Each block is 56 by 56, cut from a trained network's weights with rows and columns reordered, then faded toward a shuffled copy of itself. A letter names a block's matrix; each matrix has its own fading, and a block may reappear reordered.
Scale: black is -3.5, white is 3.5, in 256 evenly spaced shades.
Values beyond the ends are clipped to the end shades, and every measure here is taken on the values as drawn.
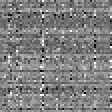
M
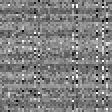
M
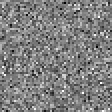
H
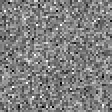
H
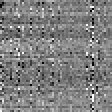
M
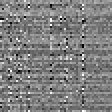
M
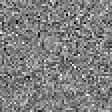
H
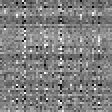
M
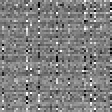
M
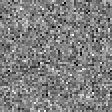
H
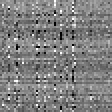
M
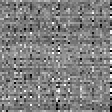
M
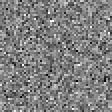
H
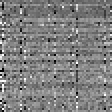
M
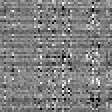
M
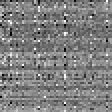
M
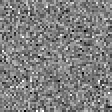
H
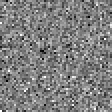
H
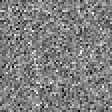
H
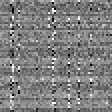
M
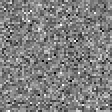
H
